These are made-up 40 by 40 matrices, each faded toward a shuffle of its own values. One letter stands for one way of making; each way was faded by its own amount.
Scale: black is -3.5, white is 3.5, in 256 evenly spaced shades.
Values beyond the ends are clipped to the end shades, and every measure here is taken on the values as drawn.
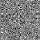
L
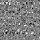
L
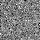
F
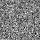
F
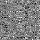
L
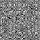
L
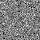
F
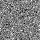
F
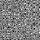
L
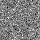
F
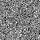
F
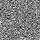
F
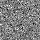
F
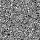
F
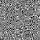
L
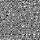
L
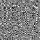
L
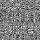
L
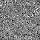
F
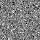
F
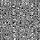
L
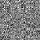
L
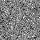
F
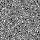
F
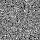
F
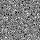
F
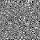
L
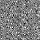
L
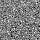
F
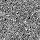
F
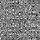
L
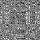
L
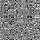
L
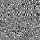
L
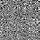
L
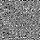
L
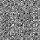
L
